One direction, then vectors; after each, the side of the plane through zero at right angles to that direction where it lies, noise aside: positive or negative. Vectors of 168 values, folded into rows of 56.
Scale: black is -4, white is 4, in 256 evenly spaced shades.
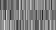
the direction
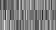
positive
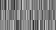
positive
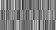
negative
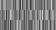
negative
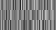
negative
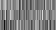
negative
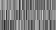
negative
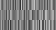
negative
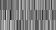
positive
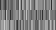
positive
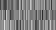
positive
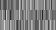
positive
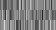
positive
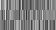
negative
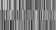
negative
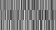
positive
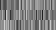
positive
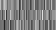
negative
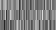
negative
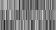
negative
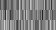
positive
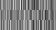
positive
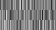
positive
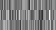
positive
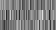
negative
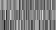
negative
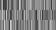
positive
